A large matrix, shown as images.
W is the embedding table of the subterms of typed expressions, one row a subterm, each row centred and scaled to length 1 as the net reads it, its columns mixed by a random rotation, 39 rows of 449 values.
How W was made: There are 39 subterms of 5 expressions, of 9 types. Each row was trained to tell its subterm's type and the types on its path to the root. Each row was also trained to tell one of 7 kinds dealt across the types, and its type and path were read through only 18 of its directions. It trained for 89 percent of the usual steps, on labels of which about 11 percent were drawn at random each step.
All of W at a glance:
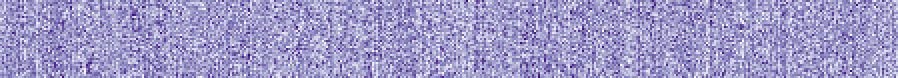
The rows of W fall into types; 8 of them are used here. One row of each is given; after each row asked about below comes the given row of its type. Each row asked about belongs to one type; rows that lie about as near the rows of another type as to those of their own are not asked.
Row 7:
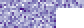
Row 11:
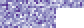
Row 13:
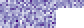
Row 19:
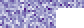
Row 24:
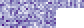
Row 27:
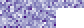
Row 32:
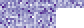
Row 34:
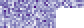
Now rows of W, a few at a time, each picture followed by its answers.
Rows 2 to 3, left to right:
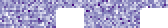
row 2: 19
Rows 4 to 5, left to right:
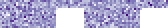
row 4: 7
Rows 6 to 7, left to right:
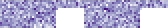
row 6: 24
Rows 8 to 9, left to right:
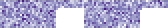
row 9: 24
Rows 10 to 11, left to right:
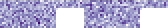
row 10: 11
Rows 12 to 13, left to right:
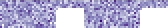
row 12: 32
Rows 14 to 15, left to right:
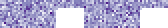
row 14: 13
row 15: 19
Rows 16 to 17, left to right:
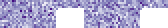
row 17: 34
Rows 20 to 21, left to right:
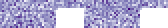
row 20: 7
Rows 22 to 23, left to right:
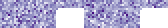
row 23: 11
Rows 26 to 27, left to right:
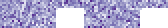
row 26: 11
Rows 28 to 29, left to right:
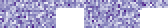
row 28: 7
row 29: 34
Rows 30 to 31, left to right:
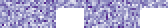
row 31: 34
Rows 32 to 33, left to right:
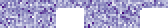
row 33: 27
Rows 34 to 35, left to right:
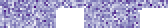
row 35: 32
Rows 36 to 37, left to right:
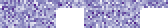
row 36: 34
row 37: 11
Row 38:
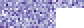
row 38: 19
